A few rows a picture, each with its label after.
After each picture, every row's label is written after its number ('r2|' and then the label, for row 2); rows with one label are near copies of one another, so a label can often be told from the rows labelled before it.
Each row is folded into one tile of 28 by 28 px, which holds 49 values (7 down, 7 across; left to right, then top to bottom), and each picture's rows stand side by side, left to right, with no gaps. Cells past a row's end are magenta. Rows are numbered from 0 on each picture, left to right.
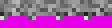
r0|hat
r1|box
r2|hat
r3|hat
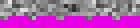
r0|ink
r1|box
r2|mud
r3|ink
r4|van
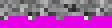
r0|box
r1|hat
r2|mud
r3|hat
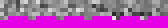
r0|van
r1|ink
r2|ink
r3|mud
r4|hat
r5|hat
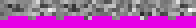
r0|mud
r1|ink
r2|mud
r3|box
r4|van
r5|hat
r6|ink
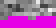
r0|mud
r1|ink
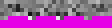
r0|mud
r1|hat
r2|hat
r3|mud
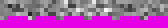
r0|mud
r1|hat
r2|ink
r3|ink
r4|mud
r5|box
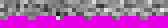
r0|van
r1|mud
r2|hat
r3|ink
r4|ink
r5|ink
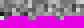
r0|hat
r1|van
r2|van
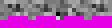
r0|mud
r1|mud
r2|hat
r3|mud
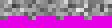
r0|ink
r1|box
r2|ink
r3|van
